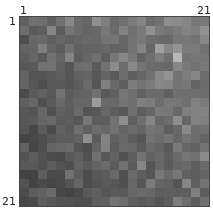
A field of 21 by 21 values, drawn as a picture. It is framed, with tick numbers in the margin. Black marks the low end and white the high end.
The ninth with the highest average is the top right. Values rise toward the top right. There are no regular stripes. The grain is fine, like static. Neither half mirrors the other.
